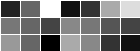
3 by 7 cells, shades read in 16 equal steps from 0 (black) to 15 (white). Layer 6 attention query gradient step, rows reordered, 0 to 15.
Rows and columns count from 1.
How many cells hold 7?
2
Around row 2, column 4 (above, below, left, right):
1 10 4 7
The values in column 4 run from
1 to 10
